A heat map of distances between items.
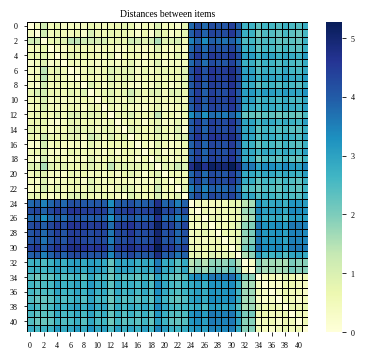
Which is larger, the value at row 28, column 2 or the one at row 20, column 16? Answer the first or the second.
the first
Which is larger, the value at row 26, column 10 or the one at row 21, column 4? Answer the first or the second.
the first
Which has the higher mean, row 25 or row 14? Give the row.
25
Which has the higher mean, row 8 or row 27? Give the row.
27
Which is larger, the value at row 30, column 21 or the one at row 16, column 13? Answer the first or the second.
the first
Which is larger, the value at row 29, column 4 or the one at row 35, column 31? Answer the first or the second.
the first
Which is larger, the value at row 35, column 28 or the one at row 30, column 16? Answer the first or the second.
the second
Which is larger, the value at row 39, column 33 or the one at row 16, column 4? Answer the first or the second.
the first
